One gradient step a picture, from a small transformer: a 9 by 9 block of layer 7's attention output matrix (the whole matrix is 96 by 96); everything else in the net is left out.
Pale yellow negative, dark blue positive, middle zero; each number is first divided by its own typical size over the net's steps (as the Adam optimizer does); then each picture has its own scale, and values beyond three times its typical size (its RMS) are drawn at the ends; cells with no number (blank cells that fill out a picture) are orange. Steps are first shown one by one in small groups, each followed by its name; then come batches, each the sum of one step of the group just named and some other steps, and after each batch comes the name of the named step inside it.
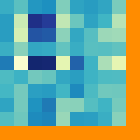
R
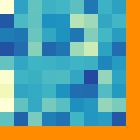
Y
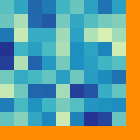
R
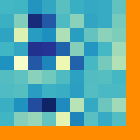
R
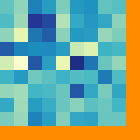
R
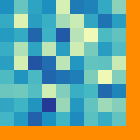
R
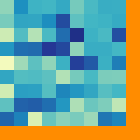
Y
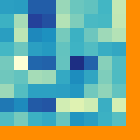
R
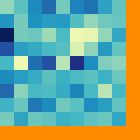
R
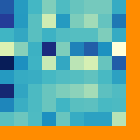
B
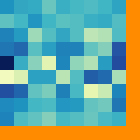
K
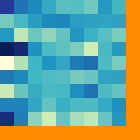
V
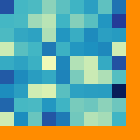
B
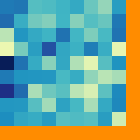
B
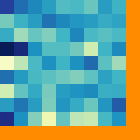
V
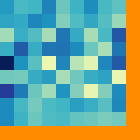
K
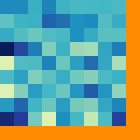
V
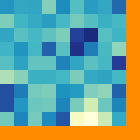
K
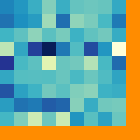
B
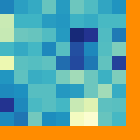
K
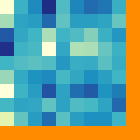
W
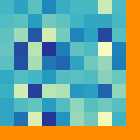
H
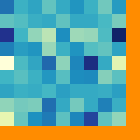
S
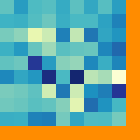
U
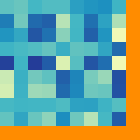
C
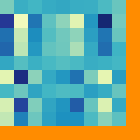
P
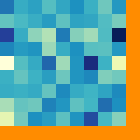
S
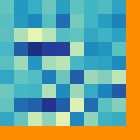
U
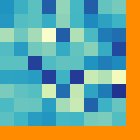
U
